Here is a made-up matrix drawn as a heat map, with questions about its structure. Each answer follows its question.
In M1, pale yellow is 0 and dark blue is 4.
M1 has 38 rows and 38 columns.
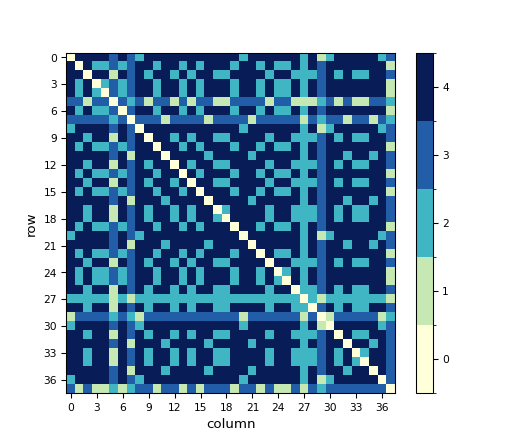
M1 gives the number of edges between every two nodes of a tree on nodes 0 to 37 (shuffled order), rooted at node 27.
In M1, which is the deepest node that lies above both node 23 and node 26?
5
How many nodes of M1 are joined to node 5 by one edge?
13
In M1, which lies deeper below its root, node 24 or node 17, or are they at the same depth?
the same depth
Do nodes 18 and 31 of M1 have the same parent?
yes
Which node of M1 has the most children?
5
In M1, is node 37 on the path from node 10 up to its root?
yes
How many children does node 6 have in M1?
0
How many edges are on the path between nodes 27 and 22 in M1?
2
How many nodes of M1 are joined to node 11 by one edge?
1
